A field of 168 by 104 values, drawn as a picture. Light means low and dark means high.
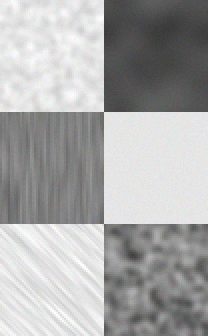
It is made of 3 by 2 panels. Panel 1,1: very low, blotchy, faint in contrast. Panel 1,2: high, smooth, faint in contrast. Panel 2,1: middling, streaked downward, faint in contrast. Panel 2,2: very low, flat. Panel 3,1: very low, slanting down to the right, faint in contrast. Panel 3,2: middling, blotchy.
